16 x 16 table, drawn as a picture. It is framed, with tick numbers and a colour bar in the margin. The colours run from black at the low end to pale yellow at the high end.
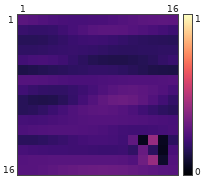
Odd patch: rougher, in the bottom right. Average level on the scale: 20%. Grain: streaks across. Roughest part: bottom right.
